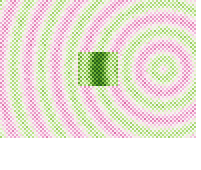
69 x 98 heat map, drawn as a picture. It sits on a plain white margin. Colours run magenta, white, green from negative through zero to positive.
No overall slope runs across the table. The centre is the ninth with the highest average. Concentric rings centre on the middle right. An odd patch, higher than its surroundings, sits in the centre.
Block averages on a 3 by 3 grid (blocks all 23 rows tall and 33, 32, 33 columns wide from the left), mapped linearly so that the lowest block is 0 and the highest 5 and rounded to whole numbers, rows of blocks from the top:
0 0 1 | 0 5 0 | 0 0 1
